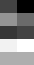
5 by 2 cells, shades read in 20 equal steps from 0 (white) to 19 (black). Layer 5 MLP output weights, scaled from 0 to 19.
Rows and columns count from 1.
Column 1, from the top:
14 8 15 1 6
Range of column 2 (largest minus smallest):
19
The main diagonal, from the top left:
14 11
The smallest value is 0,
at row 4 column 2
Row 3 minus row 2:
7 3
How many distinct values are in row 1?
2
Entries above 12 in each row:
2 0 2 0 0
